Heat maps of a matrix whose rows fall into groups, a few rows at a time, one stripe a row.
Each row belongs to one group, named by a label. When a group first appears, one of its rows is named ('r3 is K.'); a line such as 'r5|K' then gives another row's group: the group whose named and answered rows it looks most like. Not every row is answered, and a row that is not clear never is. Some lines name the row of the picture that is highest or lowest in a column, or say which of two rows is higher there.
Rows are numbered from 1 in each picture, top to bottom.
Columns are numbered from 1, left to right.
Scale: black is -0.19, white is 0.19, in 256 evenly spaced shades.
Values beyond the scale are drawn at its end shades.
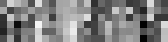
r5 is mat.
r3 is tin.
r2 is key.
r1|tin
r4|mat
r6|mat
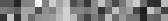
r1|mat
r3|mat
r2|key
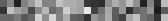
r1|mat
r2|tin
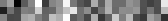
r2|mat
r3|key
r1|mat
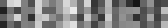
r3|tin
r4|mat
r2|mat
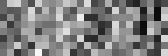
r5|key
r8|mat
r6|mat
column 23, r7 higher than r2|Yes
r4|key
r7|tin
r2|key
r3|mat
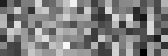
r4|key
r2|tin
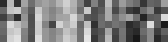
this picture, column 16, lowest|4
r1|mat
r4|tin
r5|tin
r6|tin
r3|mat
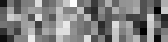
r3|tin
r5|key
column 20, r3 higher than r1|No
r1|mat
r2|mat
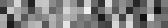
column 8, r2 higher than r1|No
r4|key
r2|tin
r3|key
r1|tin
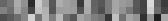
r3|key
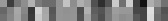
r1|key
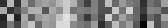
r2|key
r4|key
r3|mat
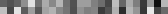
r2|key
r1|key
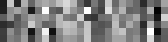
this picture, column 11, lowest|3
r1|mat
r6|tin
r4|key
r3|mat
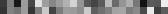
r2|tin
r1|mat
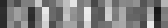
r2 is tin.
